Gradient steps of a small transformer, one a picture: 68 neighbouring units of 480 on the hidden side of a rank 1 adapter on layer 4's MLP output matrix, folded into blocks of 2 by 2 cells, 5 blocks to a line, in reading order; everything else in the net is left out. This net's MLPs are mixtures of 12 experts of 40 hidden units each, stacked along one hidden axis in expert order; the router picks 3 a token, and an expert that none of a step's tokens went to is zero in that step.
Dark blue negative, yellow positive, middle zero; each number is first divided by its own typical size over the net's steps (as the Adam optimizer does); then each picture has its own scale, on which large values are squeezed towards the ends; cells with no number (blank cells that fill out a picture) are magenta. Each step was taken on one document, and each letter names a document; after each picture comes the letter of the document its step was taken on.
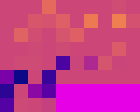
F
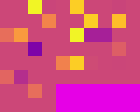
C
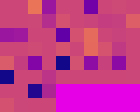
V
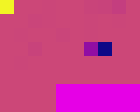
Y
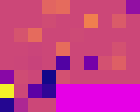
F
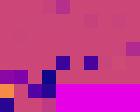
F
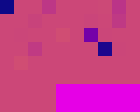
Y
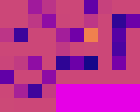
V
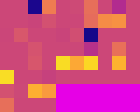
V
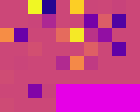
C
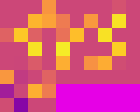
F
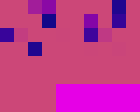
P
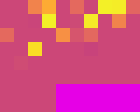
P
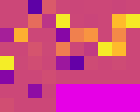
V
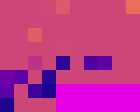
F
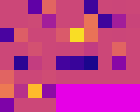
V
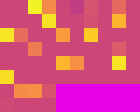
V
